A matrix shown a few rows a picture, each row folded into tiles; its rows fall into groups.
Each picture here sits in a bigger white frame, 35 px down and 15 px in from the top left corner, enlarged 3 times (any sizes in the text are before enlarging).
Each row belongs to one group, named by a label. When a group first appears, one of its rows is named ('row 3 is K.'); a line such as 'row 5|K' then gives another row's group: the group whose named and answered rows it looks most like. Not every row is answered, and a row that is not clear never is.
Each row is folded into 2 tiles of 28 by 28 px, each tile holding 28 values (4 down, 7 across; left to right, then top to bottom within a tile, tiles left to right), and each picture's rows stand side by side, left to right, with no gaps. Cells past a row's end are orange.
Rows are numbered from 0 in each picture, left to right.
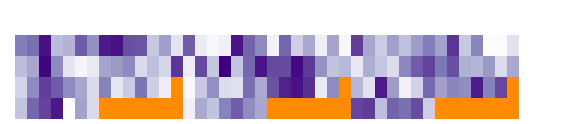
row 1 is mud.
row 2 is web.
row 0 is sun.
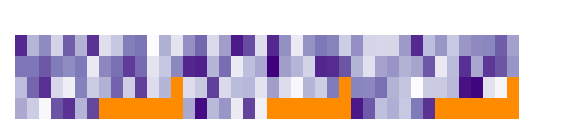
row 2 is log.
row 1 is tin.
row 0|mud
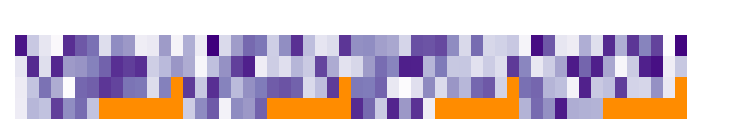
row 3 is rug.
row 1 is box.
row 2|web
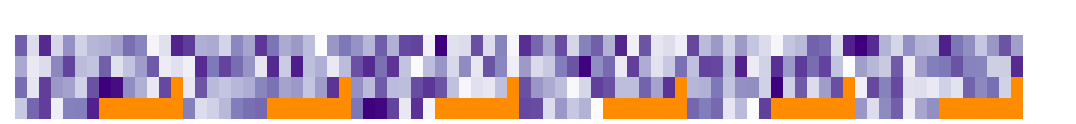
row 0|box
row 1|mud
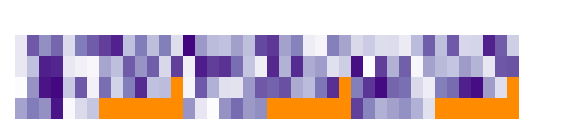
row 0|sun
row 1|mud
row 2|log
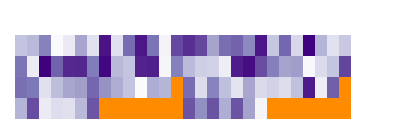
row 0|rug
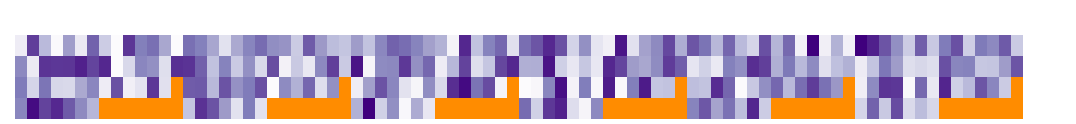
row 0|rug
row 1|tin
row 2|log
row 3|sun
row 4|web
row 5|sun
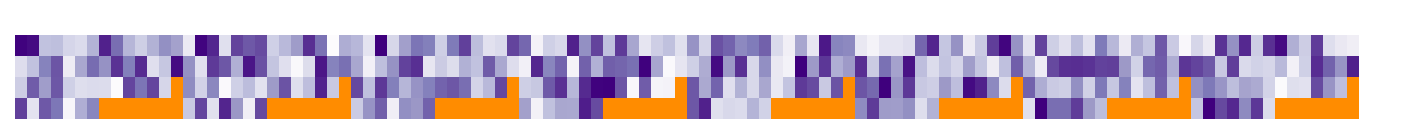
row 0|sun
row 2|box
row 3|mud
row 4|log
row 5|log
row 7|tin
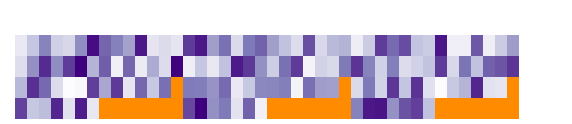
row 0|web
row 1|web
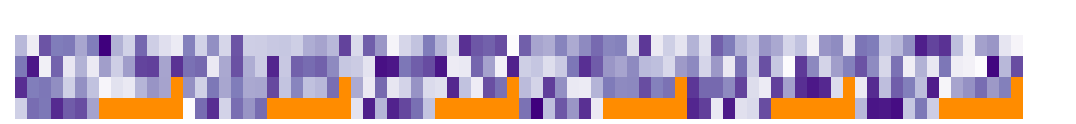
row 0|tin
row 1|box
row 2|rug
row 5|tin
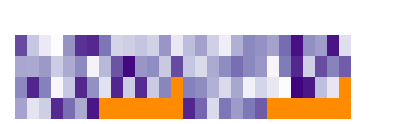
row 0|mud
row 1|log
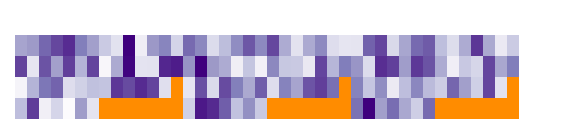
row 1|tin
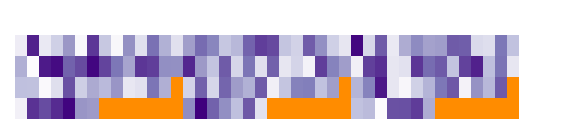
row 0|rug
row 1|tin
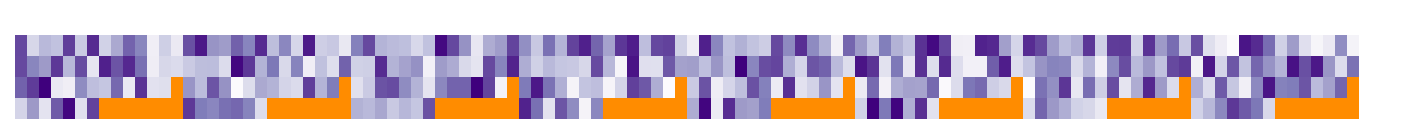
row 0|mud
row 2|sun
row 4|rug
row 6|sun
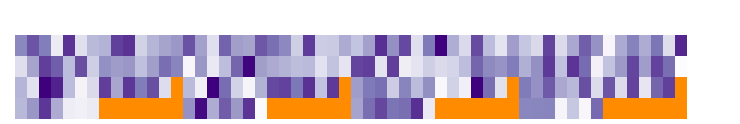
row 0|sun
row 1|web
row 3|box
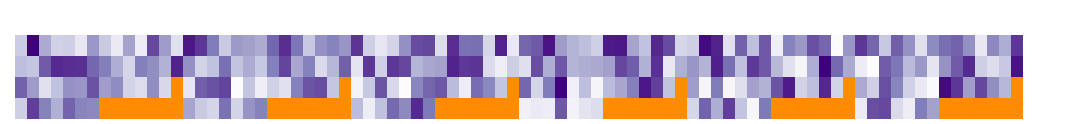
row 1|sun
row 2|mud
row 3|sun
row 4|rug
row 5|sun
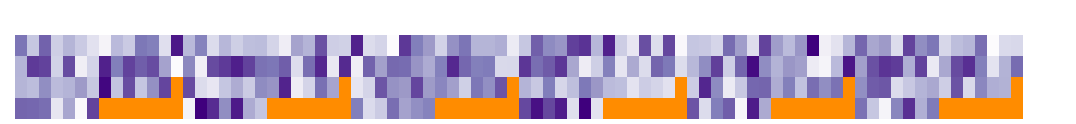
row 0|box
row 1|rug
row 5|mud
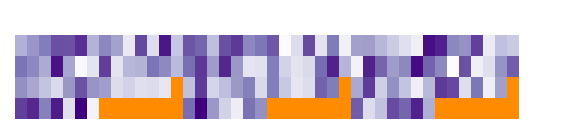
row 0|tin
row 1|tin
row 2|web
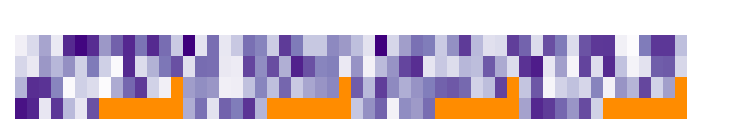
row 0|log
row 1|mud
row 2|box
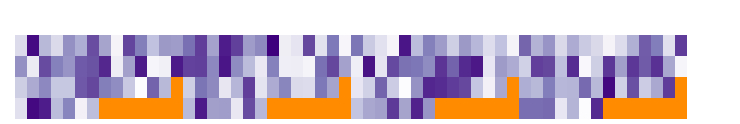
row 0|rug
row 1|tin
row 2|mud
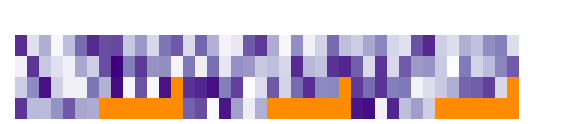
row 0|mud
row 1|log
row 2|log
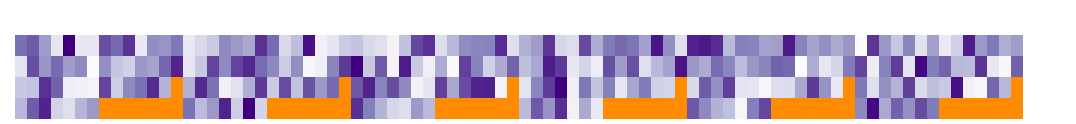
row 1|web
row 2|log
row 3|sun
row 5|rug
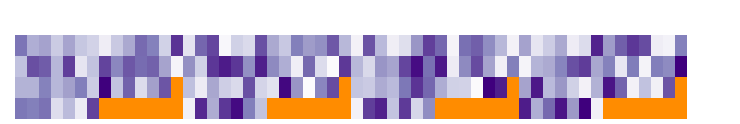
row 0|box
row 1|rug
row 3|web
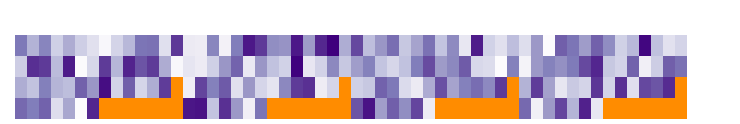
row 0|box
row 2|web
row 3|web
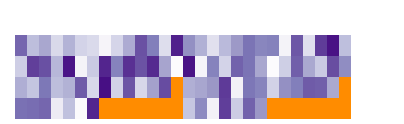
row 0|box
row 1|log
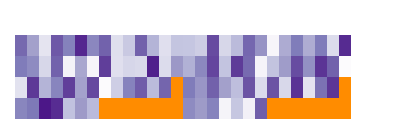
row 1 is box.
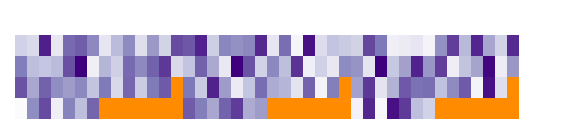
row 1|web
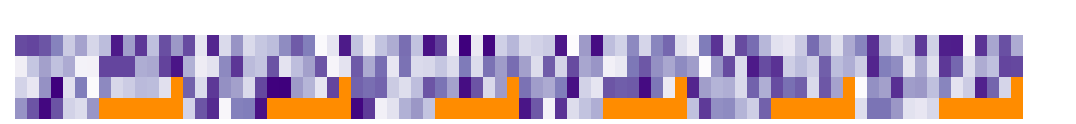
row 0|sun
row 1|box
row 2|log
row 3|log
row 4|rug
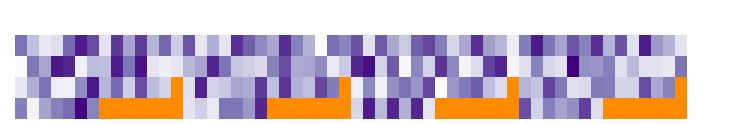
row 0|mud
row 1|mud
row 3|web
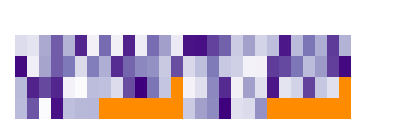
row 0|log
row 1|sun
